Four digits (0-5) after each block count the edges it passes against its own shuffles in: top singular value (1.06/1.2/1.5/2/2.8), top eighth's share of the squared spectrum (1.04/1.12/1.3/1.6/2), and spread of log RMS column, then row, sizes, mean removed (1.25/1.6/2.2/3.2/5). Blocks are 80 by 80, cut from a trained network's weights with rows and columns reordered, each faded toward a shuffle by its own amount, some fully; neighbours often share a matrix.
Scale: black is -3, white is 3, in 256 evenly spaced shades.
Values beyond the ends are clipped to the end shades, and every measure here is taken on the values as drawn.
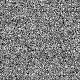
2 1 0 0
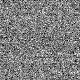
2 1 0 0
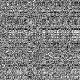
4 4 2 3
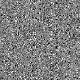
3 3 2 1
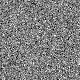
0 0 0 0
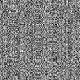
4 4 0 1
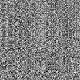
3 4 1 1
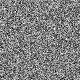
0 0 0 0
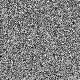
0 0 0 0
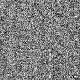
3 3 0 0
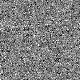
3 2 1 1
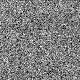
1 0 0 0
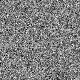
0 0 0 0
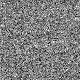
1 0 0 0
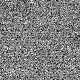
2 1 0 0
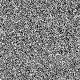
0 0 0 0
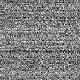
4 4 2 2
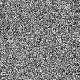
3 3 0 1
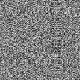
4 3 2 0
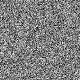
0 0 0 1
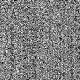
3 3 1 0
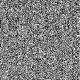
3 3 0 1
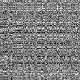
4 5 2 3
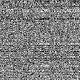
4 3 1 2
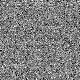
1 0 0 0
